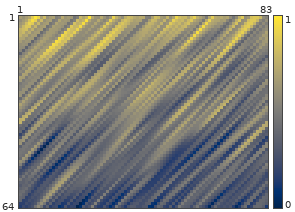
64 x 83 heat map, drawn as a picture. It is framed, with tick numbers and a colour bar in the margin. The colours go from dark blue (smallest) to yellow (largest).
Slope: up to the top. Grain: diagonal, up to the right. Ninth with the highest average: top left.
